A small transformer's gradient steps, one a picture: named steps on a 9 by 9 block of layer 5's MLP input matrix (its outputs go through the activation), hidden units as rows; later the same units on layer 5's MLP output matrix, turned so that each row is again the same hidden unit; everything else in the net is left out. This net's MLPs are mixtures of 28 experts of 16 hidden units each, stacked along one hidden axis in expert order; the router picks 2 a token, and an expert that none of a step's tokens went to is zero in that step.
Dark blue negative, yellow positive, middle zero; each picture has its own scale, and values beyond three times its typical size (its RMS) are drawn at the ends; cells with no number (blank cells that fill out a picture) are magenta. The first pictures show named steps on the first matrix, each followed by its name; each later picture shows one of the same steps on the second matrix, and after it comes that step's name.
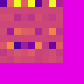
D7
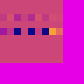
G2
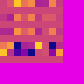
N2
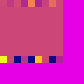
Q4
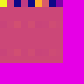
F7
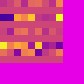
N2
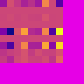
D7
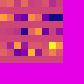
N2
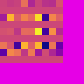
N2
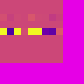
G2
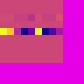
G2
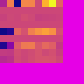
D7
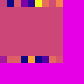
Q4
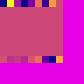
Q4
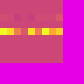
G2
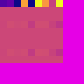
F7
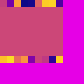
Q4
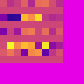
N2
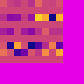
N2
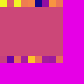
Q4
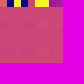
F7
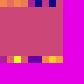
Q4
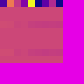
F7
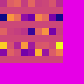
N2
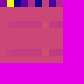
F7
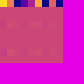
F7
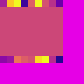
Q4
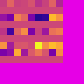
N2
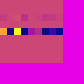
G2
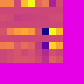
D7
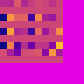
N2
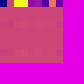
F7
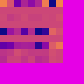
D7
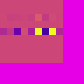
G2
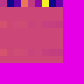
F7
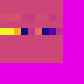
G2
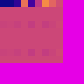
F7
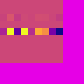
G2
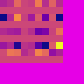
N2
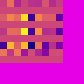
N2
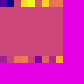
Q4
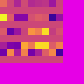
N2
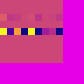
G2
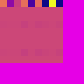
F7
